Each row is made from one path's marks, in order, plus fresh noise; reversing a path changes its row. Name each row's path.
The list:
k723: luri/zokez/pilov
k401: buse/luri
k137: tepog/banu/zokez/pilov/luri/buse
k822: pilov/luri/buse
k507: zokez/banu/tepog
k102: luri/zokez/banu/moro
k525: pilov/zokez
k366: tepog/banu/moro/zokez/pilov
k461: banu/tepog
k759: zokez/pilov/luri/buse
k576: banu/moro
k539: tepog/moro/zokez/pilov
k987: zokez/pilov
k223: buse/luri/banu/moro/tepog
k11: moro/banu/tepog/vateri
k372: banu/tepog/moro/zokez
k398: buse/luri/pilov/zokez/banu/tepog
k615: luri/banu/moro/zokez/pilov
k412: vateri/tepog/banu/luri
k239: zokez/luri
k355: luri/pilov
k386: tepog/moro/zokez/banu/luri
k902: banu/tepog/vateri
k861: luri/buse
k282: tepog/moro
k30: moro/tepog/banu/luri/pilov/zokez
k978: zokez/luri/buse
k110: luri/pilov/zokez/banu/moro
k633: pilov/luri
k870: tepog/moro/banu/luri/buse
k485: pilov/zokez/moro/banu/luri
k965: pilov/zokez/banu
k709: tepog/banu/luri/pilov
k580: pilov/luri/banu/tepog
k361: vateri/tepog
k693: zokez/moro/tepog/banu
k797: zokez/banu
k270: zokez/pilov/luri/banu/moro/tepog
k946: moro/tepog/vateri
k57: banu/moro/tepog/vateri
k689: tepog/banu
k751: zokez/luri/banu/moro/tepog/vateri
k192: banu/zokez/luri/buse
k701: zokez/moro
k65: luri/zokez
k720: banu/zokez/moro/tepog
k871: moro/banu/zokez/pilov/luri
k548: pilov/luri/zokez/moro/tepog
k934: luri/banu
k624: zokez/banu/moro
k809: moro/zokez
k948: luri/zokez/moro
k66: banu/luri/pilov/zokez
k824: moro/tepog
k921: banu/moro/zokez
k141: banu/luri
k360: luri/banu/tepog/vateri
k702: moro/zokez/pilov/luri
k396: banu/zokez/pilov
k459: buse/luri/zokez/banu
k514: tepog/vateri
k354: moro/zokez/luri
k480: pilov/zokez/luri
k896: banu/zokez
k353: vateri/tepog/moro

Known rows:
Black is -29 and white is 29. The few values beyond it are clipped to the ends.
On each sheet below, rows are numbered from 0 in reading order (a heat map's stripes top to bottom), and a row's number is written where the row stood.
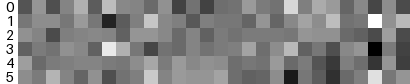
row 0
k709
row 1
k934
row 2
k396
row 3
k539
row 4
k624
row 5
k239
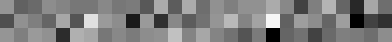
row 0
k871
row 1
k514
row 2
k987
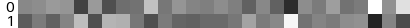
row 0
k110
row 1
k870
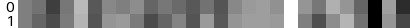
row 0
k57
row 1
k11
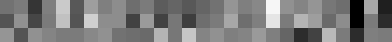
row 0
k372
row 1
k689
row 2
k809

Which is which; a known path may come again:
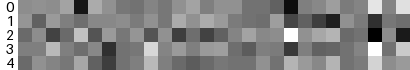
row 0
k548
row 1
k701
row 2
k902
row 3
k65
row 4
k360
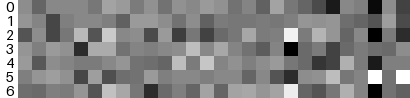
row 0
k693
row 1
k396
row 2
k689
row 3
k987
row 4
k809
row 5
k355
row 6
k946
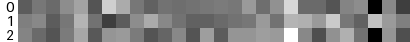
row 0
k386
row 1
k141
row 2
k11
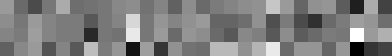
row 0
k921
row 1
k751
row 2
k102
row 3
k361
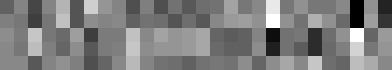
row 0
k366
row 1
k57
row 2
k978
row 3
k239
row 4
k66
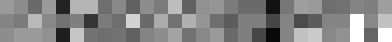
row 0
k965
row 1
k948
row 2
k822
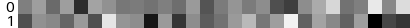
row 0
k580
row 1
k514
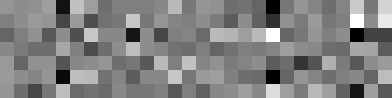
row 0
k480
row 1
k110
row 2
k353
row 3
k192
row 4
k702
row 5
k525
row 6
k576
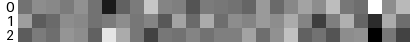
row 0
k934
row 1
k871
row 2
k539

